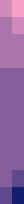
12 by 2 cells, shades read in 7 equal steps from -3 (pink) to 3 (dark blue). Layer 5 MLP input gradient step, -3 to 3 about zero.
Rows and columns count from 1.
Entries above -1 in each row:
0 0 0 0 2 2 2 2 2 2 2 2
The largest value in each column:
1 3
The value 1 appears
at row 11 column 2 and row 12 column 1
